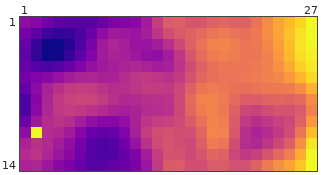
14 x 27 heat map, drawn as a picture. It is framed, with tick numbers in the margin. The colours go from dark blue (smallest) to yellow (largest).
The top right is the ninth with the highest average. One lone cell stands out, far higher than its neighbours. There is an overall slope up to the right. The ninth with the lowest average is the top left.
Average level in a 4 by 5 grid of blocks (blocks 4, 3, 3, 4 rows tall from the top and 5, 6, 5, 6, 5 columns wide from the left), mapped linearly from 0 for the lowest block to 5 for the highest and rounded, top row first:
0 1 2 4 5 / 1 2 2 4 4 / 2 2 2 3 3 / 2 1 3 3 4
